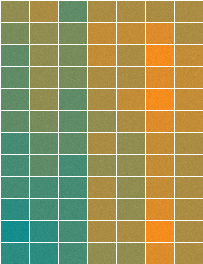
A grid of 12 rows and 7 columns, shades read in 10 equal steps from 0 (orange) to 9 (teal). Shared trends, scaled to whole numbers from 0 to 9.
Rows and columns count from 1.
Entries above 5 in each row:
1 0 1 1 2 2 3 3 3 3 3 3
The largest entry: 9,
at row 11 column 1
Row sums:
25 22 22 24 23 27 31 33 33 33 33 35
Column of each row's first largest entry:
3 1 1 1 1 1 1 1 1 1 1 1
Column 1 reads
4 5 6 6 6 6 7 7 7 8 9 8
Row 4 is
6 4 5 3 3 1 2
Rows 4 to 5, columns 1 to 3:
6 4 5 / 6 4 6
